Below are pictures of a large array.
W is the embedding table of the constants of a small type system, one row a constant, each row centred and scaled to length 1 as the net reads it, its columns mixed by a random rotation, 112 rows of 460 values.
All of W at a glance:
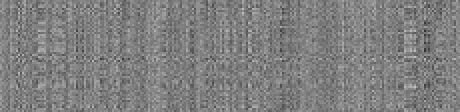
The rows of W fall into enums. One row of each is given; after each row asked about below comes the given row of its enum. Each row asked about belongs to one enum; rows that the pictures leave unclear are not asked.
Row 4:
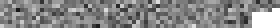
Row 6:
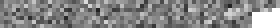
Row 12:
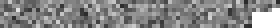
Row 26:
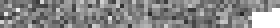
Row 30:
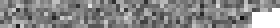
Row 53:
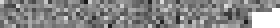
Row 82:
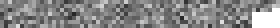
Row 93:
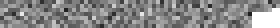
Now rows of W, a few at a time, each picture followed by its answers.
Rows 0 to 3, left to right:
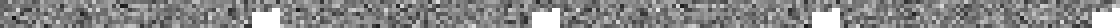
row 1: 4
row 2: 12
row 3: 82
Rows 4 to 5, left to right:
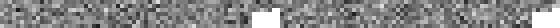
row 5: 82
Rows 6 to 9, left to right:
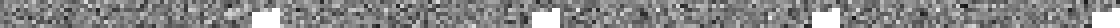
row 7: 4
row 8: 12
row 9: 12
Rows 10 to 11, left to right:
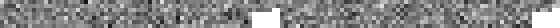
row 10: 53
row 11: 82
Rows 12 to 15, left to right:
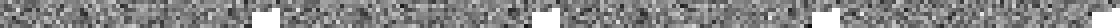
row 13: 12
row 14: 12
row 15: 93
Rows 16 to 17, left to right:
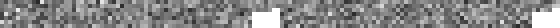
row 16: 26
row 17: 82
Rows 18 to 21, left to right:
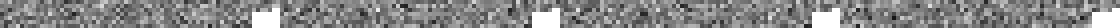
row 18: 82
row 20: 12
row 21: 30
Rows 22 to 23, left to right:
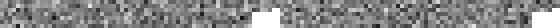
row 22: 30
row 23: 4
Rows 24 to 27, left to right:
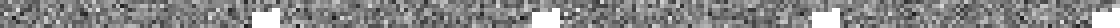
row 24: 12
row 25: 30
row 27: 82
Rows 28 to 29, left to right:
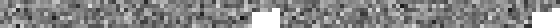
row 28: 30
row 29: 12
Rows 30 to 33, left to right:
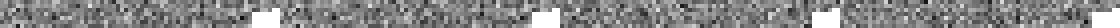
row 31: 30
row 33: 53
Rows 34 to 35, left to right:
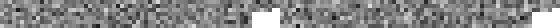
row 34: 4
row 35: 30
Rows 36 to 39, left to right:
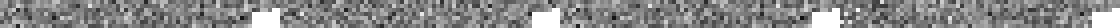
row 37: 93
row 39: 26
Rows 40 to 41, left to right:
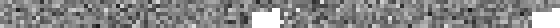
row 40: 4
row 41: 26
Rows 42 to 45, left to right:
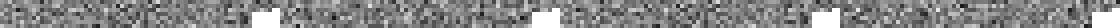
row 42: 4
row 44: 4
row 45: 12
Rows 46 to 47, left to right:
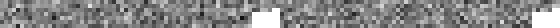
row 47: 82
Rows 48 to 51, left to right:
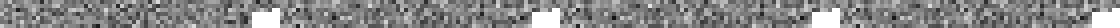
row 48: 4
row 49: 30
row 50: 30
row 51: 30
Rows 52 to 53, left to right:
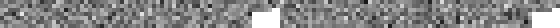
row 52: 93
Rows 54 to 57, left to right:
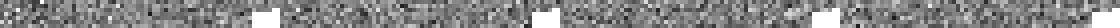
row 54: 26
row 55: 12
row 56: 6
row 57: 30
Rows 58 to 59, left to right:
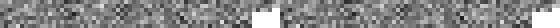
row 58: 82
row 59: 82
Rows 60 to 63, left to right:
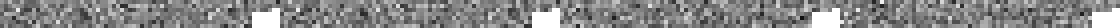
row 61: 12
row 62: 30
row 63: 26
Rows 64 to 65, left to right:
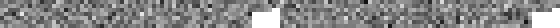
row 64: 93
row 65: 53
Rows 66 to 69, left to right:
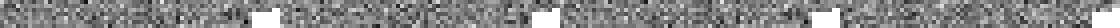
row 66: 53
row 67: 4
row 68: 53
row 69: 82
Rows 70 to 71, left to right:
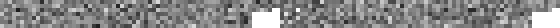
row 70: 4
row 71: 26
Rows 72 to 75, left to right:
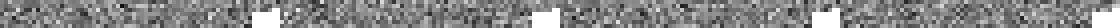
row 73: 26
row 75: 82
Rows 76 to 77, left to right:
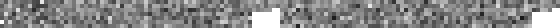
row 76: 26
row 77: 30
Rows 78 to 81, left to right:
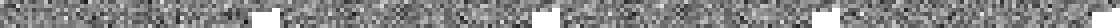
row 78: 53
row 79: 82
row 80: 82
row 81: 93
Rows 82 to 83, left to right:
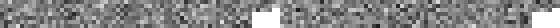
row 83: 4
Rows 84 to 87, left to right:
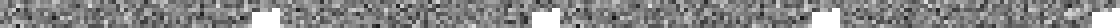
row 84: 30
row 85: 4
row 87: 6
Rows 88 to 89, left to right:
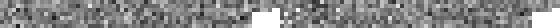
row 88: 30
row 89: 26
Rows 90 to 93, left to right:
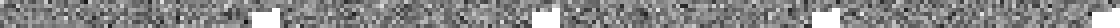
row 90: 53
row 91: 82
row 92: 12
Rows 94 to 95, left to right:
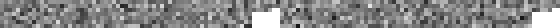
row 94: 12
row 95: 30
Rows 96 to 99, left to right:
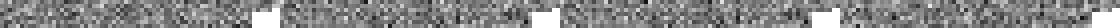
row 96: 82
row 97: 53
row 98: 53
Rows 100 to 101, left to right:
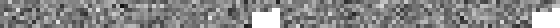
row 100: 12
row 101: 82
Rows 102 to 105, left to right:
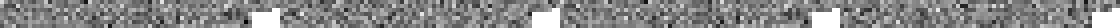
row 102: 53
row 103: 93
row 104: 53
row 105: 12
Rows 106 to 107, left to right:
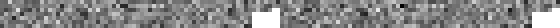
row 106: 12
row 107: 12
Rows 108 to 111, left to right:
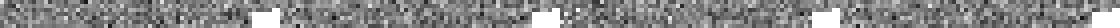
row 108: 53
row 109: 30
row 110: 26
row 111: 30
